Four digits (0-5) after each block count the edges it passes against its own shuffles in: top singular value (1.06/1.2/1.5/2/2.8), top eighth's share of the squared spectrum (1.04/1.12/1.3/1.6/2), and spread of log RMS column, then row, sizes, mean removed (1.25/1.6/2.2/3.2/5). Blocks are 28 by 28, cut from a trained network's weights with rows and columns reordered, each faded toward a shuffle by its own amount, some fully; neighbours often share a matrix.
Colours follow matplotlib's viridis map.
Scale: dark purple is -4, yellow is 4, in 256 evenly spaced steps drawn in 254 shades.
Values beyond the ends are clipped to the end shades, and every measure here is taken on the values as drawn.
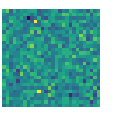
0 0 0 0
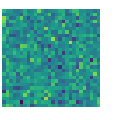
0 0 0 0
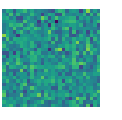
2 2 0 0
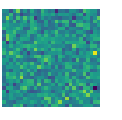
0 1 0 0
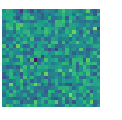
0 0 0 0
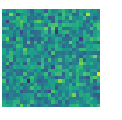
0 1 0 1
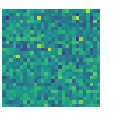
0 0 0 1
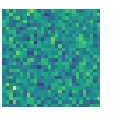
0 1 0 0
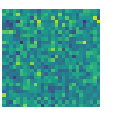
2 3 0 1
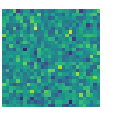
1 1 0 0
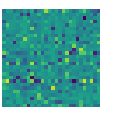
2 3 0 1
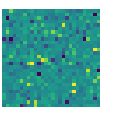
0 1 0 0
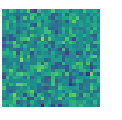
2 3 0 0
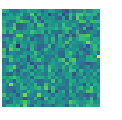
2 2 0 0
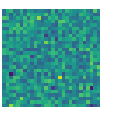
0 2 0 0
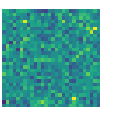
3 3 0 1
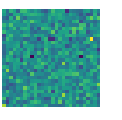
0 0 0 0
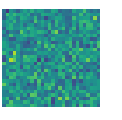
3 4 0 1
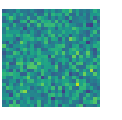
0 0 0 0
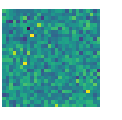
1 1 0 0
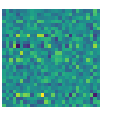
3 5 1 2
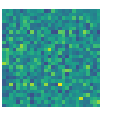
2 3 0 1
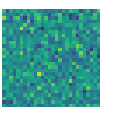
2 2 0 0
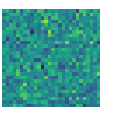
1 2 0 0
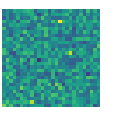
1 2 0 0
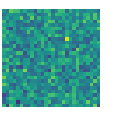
2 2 1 0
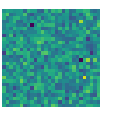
1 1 0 0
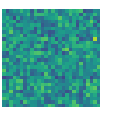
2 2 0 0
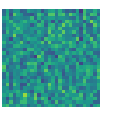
3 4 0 0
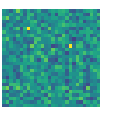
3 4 0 1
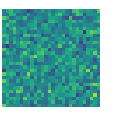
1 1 0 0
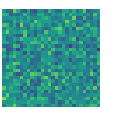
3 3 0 0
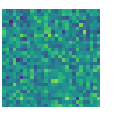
2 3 0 1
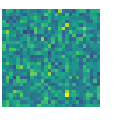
1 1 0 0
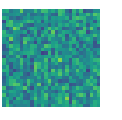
3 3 0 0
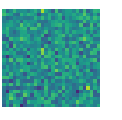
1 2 1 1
